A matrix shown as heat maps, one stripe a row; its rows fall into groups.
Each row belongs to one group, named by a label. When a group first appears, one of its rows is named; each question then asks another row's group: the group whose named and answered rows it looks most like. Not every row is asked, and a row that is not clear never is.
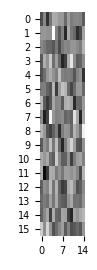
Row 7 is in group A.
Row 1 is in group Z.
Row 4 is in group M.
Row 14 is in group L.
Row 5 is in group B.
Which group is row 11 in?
A
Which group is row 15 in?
Z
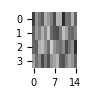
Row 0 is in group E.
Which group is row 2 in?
M
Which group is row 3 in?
B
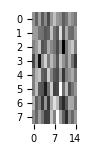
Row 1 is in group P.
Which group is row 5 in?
P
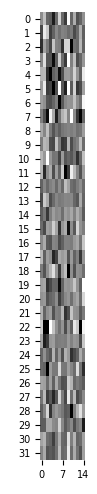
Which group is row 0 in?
P
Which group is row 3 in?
P
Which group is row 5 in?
P
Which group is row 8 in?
Z
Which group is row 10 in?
Z
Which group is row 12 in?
E
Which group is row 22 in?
A
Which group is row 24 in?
E
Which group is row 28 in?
L
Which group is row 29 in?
M
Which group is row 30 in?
P
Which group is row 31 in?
P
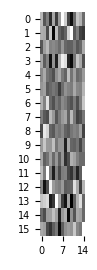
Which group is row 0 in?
B
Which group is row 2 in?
Z
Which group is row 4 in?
P
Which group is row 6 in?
Z
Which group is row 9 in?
Z
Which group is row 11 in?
Z
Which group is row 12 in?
A
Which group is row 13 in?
L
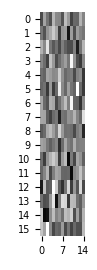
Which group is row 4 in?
M
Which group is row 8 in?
M
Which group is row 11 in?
L
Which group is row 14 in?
A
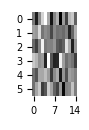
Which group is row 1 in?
Z
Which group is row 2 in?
A
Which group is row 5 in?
L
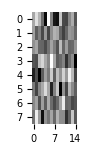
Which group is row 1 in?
B
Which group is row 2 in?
P
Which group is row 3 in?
M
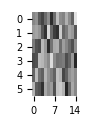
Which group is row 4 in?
E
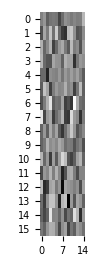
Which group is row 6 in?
A
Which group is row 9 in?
M
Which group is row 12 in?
A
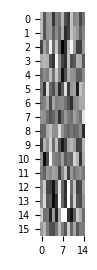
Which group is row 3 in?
L
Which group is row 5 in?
Z
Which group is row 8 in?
M
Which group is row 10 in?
A
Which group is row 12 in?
P
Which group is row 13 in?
P
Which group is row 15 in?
P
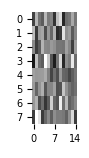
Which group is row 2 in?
A
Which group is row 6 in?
P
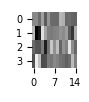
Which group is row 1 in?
A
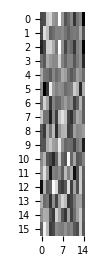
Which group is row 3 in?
M
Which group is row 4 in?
B
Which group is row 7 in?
B
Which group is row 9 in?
M
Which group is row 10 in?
P
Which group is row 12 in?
E
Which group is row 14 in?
L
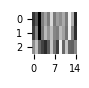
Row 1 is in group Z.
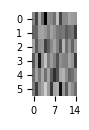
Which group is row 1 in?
M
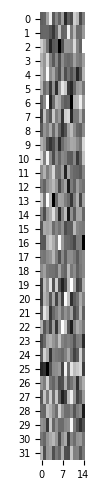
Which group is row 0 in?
A
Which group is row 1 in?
P
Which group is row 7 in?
E
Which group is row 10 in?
Z
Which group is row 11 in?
Z
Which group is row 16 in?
M
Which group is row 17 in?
Z
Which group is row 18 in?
P
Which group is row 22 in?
B
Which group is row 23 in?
M
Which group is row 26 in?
Z
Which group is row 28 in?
M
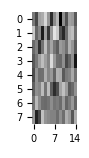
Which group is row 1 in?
B
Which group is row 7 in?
A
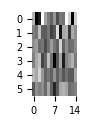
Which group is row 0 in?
A
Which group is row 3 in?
L
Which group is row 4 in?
Z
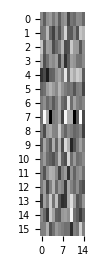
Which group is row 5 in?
M
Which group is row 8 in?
M
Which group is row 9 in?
E
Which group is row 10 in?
P
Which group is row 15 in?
L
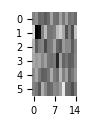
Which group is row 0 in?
P
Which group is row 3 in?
Z
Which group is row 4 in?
P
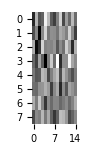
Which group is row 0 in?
E
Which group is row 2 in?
A
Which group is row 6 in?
Z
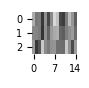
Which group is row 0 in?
B
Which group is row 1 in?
B
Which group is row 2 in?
A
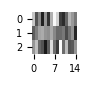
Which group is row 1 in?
M
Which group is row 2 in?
P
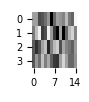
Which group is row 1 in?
L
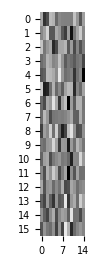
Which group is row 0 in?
A
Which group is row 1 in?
L
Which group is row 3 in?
M
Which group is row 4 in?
M
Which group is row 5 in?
A
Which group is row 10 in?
L
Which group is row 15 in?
E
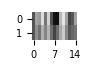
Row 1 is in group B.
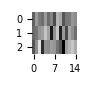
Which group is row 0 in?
E
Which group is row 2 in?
L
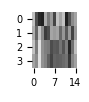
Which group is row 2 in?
Z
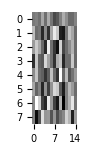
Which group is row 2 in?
L
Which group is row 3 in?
E
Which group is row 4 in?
P
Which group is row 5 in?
B
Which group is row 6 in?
L
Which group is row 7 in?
A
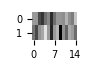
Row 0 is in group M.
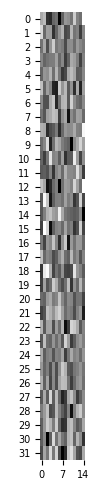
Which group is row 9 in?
L
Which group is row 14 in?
M
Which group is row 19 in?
E
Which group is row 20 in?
M
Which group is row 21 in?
M
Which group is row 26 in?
B
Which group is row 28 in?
L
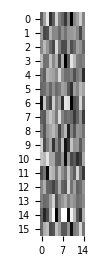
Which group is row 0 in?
L
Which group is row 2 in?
L
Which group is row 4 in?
M
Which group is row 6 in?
E
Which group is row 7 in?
M
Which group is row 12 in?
P
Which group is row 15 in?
L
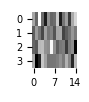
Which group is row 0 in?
Z
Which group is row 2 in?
M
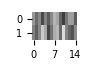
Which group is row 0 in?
B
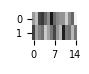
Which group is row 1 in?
E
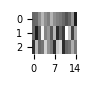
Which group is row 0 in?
M
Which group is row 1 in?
A
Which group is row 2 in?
E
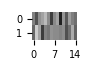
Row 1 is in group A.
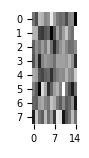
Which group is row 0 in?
M
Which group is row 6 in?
M
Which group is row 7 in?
E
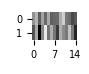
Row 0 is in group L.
